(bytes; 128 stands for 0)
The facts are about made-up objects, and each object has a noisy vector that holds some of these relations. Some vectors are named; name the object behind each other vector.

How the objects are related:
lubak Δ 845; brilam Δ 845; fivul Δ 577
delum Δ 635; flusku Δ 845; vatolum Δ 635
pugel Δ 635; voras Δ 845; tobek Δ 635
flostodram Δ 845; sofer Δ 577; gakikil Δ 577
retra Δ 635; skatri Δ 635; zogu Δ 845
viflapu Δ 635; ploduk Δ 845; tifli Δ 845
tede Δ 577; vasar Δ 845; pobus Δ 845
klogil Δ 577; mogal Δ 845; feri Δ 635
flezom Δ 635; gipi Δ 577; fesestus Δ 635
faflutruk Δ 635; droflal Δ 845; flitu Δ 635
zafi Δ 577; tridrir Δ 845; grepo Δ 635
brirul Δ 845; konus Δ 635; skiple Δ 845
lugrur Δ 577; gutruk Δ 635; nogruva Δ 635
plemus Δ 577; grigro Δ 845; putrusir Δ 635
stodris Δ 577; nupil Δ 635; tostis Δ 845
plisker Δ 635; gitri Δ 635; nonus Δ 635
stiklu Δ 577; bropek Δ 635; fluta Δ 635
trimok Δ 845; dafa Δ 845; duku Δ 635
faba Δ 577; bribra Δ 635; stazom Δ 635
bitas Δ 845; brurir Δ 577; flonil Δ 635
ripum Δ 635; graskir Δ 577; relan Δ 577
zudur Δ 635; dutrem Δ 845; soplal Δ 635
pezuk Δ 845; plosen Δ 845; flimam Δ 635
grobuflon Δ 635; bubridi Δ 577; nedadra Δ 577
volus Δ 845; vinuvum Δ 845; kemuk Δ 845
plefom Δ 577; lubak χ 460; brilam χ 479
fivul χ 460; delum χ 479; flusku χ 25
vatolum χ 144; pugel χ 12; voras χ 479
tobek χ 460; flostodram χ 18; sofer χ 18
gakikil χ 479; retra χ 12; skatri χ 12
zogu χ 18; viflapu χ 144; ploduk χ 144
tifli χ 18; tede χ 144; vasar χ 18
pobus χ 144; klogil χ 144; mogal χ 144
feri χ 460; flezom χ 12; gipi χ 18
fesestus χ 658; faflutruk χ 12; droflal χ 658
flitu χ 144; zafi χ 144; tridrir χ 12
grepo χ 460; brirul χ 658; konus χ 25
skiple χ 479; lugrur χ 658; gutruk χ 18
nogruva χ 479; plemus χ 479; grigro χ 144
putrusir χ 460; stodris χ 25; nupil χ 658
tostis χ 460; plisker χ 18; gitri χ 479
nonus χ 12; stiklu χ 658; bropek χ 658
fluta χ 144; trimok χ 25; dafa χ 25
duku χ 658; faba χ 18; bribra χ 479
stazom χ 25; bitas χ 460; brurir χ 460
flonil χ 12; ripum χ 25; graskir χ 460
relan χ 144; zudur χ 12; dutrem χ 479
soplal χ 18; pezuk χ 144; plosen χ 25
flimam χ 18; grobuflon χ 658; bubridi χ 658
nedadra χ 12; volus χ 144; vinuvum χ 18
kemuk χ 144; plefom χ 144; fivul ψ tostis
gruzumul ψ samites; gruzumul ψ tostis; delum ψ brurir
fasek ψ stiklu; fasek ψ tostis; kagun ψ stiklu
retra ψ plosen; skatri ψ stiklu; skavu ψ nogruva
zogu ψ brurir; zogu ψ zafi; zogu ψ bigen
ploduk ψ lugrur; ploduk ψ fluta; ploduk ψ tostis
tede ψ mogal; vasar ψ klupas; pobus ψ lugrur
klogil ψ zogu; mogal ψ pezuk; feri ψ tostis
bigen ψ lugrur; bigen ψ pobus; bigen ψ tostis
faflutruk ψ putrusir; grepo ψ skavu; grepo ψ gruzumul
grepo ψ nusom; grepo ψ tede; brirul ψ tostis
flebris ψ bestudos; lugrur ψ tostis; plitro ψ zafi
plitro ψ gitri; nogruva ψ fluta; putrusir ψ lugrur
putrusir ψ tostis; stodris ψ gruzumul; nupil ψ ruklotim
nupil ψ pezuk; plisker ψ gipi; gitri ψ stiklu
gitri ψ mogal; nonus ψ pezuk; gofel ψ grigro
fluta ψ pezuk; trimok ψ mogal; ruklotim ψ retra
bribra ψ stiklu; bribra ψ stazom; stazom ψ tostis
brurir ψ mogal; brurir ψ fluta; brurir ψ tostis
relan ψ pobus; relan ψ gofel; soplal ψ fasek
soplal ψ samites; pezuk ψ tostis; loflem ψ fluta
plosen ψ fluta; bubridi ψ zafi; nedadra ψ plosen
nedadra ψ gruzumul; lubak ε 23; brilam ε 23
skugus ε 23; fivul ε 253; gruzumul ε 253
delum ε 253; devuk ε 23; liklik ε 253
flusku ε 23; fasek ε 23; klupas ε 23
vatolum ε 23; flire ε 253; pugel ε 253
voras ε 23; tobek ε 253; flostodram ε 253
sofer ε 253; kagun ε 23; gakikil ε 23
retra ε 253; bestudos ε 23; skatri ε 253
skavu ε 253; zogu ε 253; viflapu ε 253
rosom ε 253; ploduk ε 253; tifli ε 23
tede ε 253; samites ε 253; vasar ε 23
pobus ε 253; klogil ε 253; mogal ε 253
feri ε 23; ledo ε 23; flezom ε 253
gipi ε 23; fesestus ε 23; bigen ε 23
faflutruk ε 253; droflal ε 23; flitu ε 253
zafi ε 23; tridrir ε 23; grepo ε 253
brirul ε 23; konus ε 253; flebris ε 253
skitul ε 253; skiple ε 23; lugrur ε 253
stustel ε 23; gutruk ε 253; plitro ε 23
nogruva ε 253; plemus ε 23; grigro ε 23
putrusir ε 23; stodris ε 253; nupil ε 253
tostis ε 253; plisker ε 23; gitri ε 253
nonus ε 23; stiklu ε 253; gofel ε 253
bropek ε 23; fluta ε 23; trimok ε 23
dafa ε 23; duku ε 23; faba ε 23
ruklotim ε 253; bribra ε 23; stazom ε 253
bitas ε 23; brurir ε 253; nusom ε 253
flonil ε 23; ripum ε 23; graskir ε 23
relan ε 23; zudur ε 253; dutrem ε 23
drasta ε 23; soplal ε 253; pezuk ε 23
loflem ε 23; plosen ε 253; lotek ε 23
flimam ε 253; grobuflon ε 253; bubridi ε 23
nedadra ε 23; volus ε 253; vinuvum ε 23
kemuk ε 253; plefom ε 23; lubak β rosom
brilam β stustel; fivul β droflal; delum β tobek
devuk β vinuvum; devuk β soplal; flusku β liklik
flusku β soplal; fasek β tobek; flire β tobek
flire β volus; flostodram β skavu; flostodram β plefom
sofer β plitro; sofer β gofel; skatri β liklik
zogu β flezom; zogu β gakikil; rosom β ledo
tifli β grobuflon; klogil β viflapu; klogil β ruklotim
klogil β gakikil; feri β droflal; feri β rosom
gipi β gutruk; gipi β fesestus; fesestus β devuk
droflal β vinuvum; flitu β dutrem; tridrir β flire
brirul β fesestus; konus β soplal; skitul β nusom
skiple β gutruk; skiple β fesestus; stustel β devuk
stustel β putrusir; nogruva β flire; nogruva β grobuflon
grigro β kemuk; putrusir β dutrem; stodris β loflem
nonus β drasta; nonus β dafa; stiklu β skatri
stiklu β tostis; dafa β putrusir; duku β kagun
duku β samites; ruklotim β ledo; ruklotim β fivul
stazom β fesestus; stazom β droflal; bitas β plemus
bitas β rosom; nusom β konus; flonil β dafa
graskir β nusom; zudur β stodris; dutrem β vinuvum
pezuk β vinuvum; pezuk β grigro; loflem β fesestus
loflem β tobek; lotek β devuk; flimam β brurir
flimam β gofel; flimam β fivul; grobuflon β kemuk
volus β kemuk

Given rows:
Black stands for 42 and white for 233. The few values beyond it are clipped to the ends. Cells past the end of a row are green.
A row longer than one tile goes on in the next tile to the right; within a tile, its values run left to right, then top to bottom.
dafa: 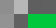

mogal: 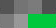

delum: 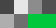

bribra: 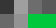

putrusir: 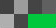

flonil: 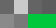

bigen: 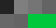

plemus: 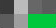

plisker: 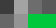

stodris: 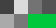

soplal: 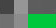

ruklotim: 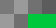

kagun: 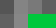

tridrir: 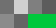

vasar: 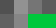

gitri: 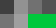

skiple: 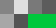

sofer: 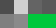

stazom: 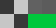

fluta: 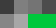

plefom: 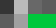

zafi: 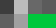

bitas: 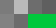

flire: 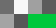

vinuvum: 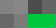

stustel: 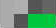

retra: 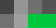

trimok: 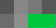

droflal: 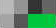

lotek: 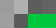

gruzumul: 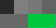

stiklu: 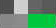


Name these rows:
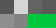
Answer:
graskir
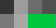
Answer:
tede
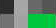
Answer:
nedadra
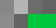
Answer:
nusom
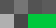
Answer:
pezuk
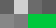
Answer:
zudur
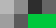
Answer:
dutrem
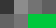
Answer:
pobus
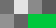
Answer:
grigro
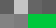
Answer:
flimam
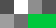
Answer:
grobuflon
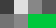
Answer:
tobek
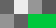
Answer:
volus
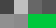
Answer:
klogil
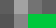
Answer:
voras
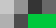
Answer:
devuk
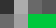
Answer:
bubridi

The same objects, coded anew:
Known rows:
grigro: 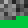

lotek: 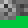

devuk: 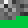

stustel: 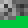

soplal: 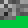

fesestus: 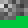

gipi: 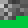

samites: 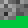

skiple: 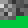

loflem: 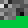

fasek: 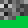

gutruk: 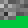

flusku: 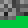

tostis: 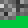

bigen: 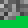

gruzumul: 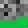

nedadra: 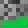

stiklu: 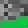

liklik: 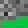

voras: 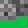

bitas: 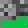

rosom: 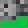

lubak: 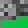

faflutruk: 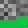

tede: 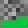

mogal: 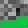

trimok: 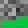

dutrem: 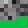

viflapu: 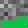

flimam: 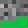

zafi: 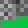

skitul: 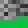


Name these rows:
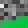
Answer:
feri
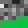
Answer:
fivul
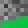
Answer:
sofer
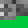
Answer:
zogu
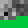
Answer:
dafa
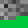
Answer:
klogil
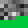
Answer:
putrusir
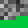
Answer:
lugrur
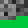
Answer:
volus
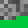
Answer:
relan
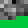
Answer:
droflal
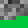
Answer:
brurir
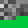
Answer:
delum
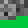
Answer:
kemuk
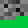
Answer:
stodris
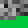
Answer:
ruklotim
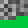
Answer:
skavu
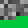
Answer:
fluta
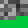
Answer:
ploduk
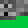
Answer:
skatri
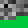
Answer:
nogruva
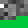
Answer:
stazom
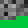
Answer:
grobuflon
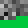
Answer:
nonus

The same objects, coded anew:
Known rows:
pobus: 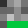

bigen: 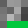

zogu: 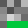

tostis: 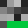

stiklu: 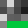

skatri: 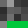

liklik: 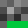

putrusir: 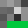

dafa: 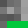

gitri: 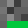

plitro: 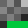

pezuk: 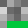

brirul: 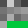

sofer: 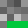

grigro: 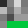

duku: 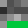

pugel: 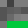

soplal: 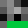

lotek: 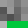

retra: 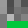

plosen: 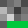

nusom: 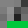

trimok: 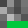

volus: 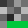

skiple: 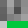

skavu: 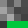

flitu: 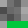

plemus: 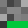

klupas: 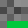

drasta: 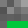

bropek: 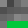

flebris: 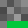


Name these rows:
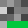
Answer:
delum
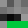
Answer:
fesestus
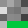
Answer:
loflem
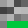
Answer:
feri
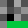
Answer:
grobuflon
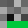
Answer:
flire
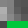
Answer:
tede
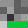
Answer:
gipi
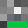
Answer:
fivul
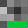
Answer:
mogal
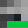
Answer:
vinuvum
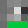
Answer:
relan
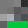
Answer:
gruzumul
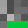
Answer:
nupil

